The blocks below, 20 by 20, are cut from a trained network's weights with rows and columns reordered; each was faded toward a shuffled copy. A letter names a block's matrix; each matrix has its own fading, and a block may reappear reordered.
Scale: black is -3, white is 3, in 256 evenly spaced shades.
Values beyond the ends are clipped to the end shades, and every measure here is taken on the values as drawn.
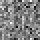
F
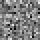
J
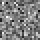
F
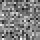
J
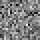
F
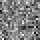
J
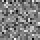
J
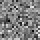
J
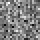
F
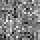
F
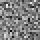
J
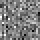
F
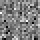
F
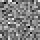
J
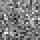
F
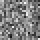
F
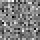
F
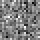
F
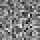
F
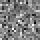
F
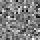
J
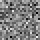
J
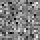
F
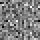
F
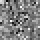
F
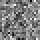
F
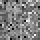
F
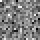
F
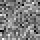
J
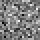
F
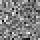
J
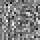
J
